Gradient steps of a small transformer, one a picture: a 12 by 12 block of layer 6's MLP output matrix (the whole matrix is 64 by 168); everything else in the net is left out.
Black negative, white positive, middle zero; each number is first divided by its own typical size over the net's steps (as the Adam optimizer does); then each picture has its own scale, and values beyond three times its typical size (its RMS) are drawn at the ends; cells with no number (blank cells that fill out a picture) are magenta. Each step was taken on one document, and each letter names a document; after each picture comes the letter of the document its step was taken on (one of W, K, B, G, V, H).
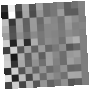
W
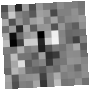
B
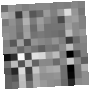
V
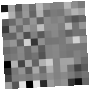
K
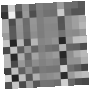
W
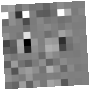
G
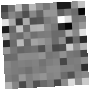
V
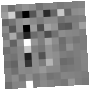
G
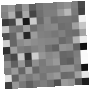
V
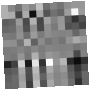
K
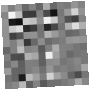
B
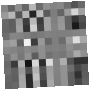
K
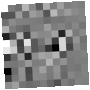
G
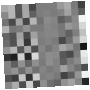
V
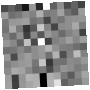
B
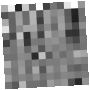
K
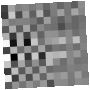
W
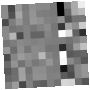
V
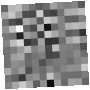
B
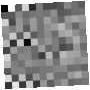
W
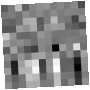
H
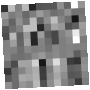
H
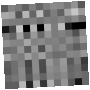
K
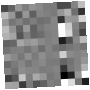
V
